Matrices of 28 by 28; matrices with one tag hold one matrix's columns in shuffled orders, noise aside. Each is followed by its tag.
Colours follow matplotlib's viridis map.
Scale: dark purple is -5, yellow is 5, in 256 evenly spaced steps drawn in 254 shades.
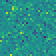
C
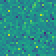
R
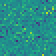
C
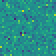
R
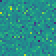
C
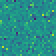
R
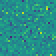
C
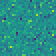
R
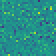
C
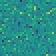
C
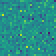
R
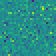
C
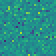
C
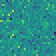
R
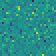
C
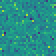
R
